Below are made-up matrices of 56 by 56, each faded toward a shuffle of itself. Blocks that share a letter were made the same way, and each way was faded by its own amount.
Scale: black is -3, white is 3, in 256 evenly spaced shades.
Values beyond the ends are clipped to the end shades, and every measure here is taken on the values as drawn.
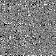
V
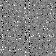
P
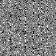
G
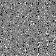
P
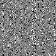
G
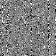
G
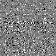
V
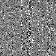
G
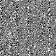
G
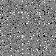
P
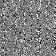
G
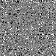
V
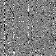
G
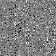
P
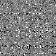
V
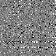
V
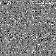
V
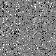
P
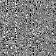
G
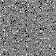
P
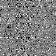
V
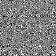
V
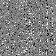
P
